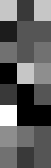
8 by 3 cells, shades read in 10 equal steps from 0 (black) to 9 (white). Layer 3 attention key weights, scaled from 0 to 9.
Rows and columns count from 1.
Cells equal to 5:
2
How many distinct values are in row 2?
2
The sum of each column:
32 21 28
